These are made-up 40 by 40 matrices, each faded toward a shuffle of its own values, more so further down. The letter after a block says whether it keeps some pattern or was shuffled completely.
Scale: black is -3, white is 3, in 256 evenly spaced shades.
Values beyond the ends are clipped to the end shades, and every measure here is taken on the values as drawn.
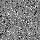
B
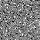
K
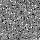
B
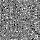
K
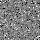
B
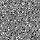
K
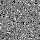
B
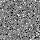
B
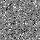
K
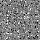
K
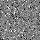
B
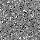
K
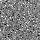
B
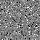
K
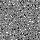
B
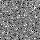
B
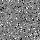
B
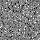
B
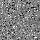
K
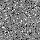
B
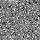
K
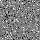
K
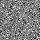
K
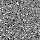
B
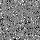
K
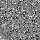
K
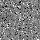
K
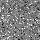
B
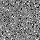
B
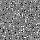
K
